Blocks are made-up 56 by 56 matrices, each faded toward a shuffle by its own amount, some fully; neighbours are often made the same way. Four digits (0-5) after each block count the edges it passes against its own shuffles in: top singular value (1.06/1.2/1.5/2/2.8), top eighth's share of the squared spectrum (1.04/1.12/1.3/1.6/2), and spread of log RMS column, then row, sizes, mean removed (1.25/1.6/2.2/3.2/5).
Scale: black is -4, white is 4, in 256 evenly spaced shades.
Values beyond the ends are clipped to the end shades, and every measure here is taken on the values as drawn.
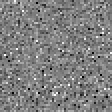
2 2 0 1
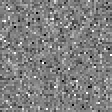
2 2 0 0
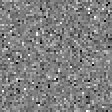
2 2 1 0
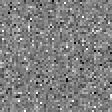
3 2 1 0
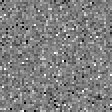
1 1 1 0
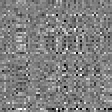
4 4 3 3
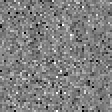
2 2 0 1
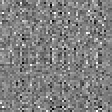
4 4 2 2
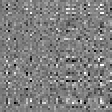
4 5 3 3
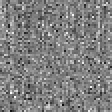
4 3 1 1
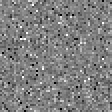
1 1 0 0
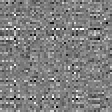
4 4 2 3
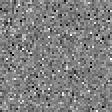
1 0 0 0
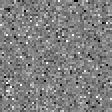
2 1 0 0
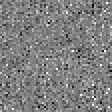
3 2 1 1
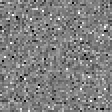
1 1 0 0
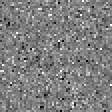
2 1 0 0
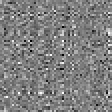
4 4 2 2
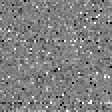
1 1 0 1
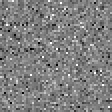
0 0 0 1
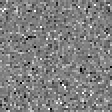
0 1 0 1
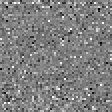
1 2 0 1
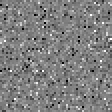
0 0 0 0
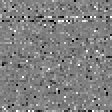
2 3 0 2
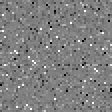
0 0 0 0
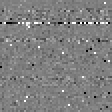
4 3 0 2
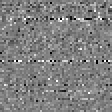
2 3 0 3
